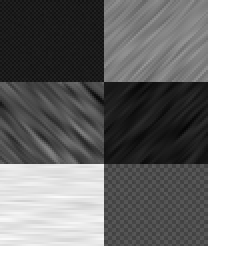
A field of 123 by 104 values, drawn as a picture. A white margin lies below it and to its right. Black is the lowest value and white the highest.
It is made of 3 by 2 panels. Panel 1,1: very low, checkered, faint in contrast. Panel 1,2: middling, slanting up to the right, faint in contrast. Panel 2,1: low, slanting down to the right. Panel 2,2: very low, slanting up to the right, faint in contrast. Panel 3,1: very high, streaked across, faint in contrast. Panel 3,2: low, checkered, faint in contrast.
